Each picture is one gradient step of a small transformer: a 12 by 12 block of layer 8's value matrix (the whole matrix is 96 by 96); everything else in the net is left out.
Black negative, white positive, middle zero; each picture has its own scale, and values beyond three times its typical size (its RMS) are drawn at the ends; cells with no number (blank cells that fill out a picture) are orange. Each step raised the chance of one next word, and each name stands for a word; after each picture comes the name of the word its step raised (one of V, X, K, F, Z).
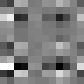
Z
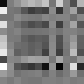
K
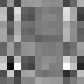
Z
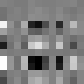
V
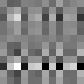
Z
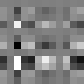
V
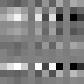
Z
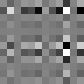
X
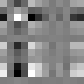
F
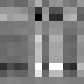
F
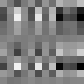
Z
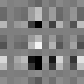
V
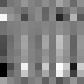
F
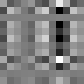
K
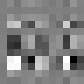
V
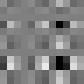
V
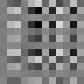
K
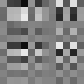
X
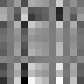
F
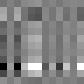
F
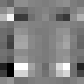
F
